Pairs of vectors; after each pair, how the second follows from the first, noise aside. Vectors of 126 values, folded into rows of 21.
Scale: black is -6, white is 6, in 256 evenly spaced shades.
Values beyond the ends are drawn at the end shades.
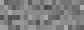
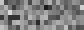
scaled up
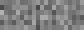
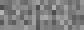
copied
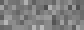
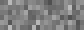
shuffled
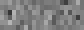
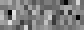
scaled up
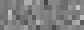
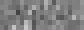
shuffled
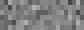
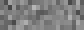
copied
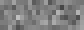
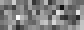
scaled up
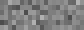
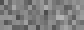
shuffled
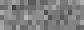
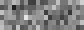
scaled up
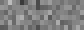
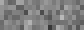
shuffled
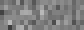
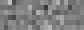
shuffled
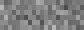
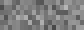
negated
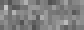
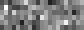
scaled up
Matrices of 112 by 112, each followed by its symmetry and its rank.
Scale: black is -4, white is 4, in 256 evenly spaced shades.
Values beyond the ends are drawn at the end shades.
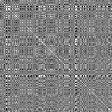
symmetric, rank five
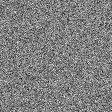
neither, full rank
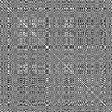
symmetric, rank five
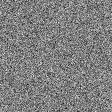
neither, full rank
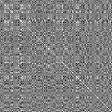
symmetric, rank five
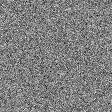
neither, full rank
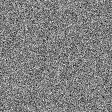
neither, full rank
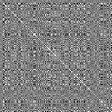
symmetric, rank five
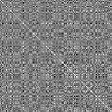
symmetric, rank five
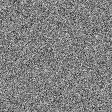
neither, full rank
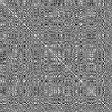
symmetric, rank five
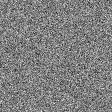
neither, full rank
